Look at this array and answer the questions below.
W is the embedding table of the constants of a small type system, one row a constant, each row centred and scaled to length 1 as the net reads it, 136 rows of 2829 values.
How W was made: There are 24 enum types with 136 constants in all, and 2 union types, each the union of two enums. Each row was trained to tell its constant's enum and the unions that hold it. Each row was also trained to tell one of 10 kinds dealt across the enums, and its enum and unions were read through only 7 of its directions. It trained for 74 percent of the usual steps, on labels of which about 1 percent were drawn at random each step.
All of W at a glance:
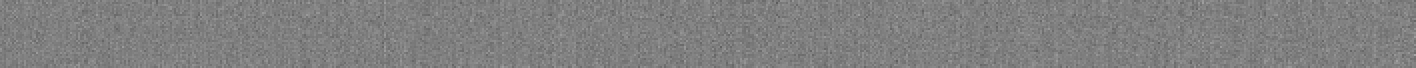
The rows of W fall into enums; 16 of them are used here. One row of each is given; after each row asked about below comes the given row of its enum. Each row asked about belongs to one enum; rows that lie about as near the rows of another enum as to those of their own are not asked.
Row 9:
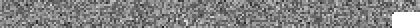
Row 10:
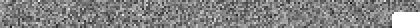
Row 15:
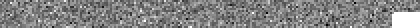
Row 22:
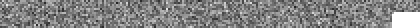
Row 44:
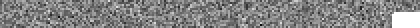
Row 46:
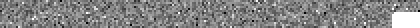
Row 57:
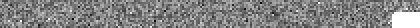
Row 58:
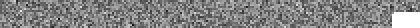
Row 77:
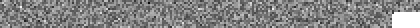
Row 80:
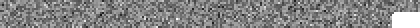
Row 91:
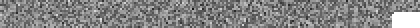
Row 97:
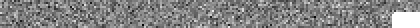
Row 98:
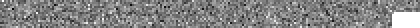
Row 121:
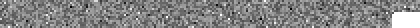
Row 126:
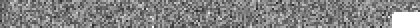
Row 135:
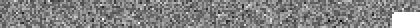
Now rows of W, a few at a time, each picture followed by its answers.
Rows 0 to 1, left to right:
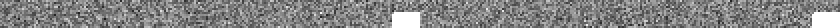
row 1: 77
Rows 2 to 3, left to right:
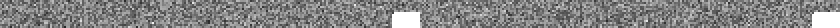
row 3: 135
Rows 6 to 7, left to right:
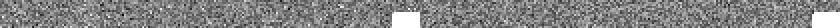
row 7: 135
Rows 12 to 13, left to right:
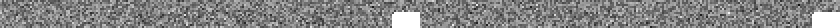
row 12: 9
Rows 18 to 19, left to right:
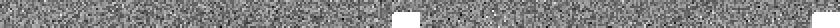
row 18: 91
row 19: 97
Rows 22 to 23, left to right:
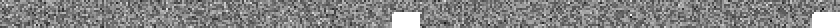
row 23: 91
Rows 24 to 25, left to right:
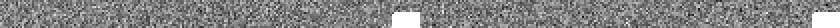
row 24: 91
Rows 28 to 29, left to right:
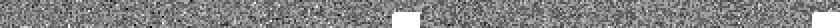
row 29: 135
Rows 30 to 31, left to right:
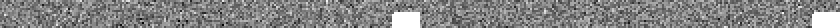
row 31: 135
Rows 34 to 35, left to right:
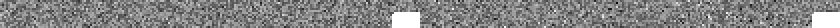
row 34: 80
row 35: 22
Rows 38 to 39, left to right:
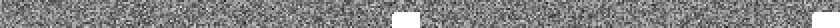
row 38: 9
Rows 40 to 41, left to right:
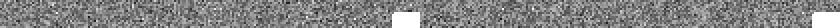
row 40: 10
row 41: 77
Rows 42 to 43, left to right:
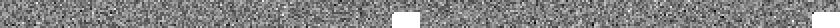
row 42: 91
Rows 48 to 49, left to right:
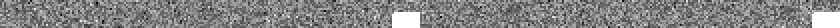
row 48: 58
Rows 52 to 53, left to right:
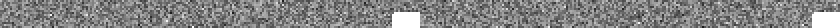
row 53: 58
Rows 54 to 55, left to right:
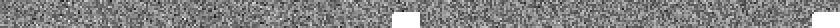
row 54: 58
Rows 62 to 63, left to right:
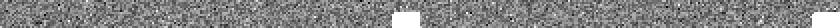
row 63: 80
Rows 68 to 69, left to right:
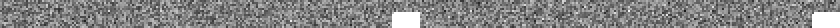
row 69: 135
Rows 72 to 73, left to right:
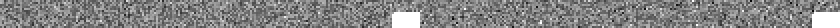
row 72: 77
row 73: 15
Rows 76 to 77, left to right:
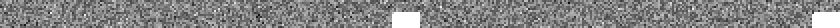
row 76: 77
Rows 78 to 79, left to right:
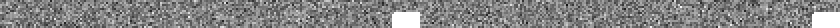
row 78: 57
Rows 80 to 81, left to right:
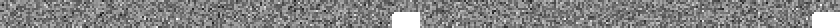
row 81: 9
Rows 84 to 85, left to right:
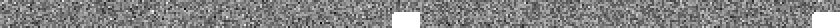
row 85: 9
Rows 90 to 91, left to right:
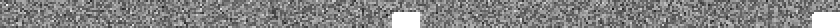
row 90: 44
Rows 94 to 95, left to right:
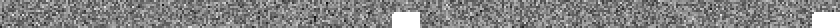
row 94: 10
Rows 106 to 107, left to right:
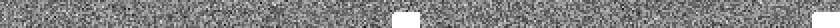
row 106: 57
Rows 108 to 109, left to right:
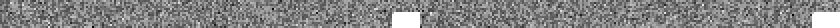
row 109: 10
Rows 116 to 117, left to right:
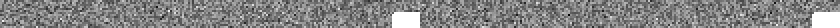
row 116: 9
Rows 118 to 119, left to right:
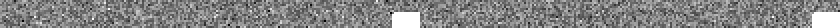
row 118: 80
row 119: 57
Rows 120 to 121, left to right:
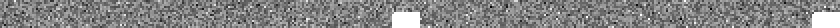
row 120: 10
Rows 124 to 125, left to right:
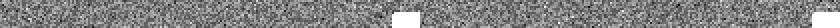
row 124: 77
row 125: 10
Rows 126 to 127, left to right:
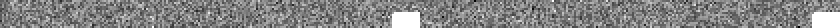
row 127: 57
